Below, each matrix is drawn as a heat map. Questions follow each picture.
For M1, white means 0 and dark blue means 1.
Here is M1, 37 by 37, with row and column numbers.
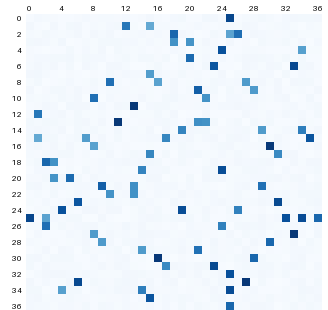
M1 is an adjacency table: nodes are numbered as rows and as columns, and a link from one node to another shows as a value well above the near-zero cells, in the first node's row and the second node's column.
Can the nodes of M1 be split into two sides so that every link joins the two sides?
no
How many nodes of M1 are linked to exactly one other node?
8
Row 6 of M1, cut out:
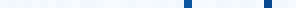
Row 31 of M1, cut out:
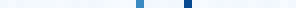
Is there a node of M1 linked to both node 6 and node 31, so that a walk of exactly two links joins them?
yes
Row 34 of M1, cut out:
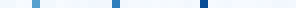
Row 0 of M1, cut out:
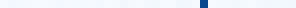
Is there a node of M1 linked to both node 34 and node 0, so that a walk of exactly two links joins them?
yes
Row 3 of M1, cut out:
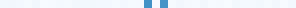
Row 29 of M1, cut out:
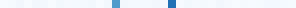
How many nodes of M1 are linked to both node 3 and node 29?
0
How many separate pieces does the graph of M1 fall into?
1
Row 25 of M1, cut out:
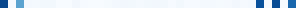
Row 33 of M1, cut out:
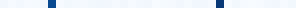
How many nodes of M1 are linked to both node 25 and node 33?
0
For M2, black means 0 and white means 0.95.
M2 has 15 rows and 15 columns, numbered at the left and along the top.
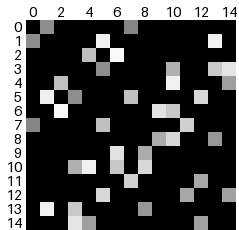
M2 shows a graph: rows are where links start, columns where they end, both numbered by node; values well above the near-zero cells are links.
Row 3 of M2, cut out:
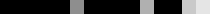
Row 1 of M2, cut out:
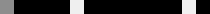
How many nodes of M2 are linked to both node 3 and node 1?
2
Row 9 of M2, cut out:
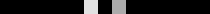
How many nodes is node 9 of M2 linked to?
2
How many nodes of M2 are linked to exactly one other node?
0
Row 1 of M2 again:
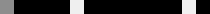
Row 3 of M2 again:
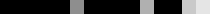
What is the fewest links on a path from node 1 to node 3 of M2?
2
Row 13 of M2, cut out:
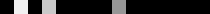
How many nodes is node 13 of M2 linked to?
3
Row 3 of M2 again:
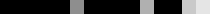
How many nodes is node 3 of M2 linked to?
4
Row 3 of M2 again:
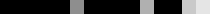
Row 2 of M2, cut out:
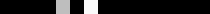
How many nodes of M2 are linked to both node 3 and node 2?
0
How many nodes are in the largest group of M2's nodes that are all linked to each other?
2
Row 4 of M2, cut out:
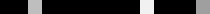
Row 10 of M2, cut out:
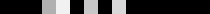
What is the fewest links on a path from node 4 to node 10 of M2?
1
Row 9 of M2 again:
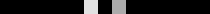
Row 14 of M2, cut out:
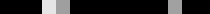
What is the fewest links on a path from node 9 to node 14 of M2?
4
